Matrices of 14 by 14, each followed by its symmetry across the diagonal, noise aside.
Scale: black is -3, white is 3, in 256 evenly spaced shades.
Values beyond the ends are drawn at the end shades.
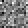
antisymmetric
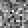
antisymmetric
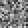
antisymmetric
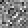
symmetric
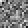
symmetric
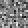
antisymmetric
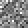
symmetric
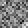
symmetric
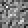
symmetric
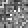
symmetric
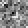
symmetric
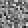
antisymmetric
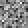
symmetric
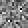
antisymmetric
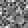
symmetric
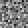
antisymmetric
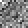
symmetric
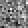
antisymmetric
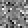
antisymmetric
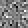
antisymmetric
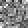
symmetric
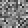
symmetric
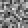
antisymmetric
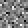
antisymmetric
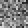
antisymmetric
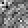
symmetric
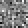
antisymmetric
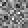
symmetric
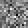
antisymmetric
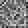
symmetric
